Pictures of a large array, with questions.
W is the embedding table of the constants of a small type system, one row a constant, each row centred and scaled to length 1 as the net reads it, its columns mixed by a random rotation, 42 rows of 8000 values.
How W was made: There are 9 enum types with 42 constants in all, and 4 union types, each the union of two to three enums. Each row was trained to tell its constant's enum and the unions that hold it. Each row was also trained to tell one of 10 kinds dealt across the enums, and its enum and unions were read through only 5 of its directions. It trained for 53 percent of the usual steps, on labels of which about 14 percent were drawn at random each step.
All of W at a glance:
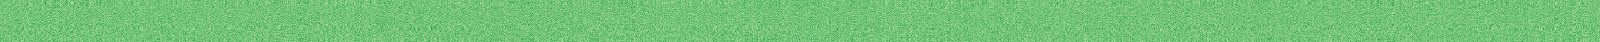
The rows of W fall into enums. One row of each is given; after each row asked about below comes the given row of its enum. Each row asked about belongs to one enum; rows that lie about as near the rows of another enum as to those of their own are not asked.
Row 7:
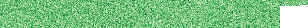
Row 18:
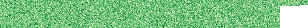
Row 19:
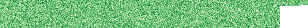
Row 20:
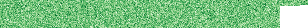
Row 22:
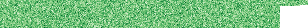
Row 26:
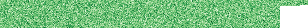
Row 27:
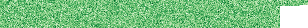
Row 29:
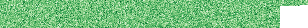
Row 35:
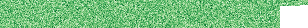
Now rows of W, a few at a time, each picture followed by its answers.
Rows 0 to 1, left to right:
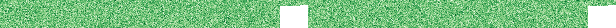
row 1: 22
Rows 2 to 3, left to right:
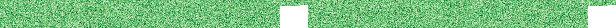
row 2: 35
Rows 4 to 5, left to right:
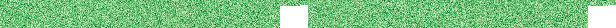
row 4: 27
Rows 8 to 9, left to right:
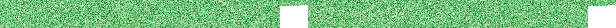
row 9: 27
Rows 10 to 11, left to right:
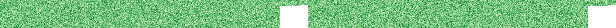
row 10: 22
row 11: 27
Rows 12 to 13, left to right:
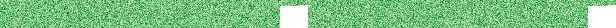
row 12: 26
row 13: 7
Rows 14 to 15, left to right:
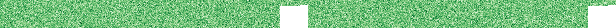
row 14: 35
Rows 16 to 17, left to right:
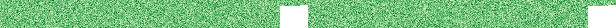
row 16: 26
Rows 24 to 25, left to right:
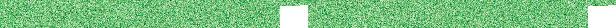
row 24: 35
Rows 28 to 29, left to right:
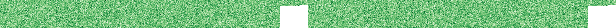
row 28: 26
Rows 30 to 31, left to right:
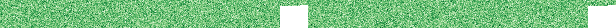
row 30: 22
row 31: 18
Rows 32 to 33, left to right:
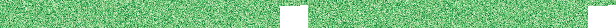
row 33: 26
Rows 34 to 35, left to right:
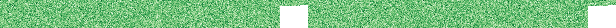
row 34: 7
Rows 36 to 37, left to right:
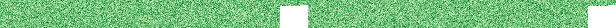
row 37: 27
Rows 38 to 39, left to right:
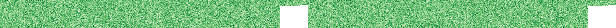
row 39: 19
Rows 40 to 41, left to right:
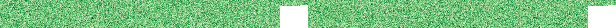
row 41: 35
